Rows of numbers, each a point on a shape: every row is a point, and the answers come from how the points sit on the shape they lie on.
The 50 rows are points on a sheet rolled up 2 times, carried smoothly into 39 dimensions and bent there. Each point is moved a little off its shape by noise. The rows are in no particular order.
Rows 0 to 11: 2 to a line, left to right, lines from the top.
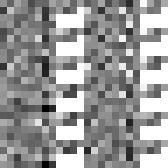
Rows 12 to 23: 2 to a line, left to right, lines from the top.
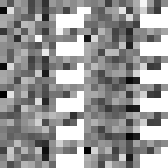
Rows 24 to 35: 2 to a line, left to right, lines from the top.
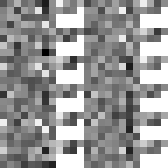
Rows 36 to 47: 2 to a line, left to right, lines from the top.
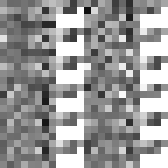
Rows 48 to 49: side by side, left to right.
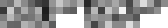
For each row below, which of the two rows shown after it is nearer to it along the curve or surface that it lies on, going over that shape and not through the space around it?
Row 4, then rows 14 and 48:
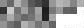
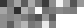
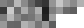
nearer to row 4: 48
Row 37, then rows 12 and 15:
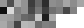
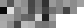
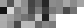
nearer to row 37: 12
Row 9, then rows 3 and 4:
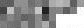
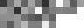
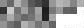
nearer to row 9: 4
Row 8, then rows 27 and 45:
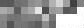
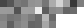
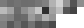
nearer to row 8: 27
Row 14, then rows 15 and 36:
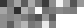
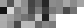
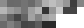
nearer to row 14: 36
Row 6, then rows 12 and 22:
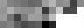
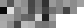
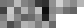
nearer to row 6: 12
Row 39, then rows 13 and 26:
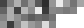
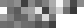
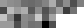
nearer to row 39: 13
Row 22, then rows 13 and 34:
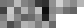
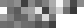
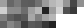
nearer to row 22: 13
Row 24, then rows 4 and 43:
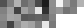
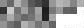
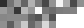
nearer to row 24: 43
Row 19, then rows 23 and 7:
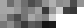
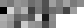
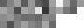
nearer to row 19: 23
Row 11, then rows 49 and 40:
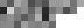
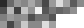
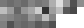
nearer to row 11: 49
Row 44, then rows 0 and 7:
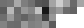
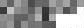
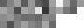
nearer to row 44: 7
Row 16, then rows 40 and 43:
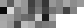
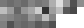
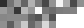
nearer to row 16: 43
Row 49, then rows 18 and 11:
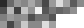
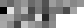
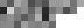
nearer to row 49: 11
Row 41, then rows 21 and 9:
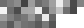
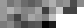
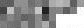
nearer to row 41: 21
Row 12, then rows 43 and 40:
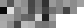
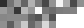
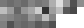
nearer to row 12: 43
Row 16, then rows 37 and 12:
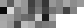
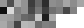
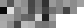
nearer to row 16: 12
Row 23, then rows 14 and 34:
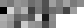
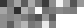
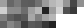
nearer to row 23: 34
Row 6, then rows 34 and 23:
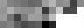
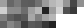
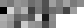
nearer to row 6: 34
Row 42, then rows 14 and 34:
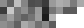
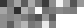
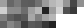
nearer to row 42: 14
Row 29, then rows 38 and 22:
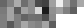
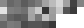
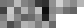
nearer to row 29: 22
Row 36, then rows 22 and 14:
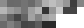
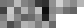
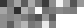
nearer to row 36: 14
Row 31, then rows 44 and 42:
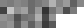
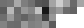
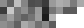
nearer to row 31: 42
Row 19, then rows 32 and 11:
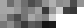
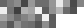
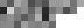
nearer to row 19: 32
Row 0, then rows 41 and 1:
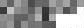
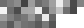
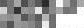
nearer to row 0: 1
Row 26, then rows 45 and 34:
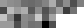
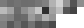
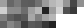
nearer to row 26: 34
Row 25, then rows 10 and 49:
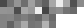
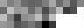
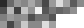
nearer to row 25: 49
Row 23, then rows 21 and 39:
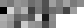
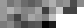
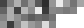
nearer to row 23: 21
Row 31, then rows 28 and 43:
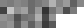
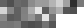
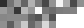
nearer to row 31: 43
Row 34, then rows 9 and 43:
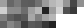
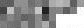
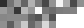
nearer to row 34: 43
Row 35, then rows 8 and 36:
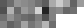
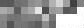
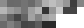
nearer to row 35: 8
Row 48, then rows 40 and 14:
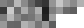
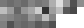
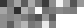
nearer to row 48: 14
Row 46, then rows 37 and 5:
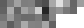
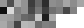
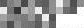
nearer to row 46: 5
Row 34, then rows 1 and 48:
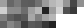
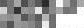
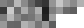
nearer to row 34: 1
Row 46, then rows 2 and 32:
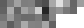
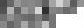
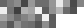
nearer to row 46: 2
